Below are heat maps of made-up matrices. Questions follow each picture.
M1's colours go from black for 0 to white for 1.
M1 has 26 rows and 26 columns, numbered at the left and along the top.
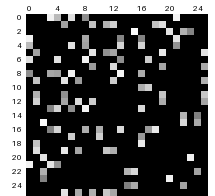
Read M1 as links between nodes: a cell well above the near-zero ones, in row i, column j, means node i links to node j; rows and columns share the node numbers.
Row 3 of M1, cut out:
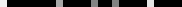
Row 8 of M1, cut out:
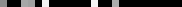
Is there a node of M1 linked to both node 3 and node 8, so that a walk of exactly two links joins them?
yes
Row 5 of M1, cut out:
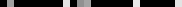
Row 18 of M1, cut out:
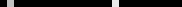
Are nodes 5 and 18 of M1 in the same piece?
yes
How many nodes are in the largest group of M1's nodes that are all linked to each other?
4
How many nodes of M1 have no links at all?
0
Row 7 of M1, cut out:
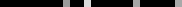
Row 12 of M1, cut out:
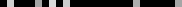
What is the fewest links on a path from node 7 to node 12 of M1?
1
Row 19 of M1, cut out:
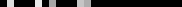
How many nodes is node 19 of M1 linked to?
5
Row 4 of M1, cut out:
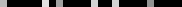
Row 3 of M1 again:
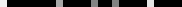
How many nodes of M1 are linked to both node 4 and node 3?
5
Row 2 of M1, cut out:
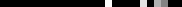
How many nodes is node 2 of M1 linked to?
4
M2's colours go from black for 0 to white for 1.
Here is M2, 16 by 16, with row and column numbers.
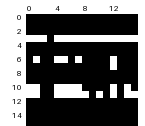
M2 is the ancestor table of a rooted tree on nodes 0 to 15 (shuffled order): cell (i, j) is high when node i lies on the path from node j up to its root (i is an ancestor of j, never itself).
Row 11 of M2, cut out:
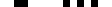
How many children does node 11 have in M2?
3
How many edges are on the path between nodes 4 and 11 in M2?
3
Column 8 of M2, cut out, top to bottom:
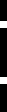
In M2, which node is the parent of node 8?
11
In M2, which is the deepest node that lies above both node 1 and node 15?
11
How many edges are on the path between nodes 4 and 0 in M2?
3
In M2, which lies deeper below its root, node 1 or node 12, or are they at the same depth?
node 12
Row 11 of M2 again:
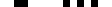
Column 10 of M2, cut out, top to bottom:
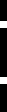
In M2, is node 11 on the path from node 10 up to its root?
yes
